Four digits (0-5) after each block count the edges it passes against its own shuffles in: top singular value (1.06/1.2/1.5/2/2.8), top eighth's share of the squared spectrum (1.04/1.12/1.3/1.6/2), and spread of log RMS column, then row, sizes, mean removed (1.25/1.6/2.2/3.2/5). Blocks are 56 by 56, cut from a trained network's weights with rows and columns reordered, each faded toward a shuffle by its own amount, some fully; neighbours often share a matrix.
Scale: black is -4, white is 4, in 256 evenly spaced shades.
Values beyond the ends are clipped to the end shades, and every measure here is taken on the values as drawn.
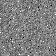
0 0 0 0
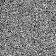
1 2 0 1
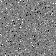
0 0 0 0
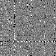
3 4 2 1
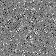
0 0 0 0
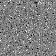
2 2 0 0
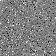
0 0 0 0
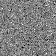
0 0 0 0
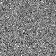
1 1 0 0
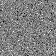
0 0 0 0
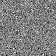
1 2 0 0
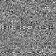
3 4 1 2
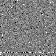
3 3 0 1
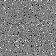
2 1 0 1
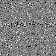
2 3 0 2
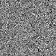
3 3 1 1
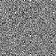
3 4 2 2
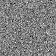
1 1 0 0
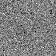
2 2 0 0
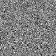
2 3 1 1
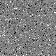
0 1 0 0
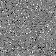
0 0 0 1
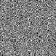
3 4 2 1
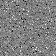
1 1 0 0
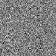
3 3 1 1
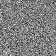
1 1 0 0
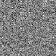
3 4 2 1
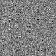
3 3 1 1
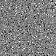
2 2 0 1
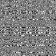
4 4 0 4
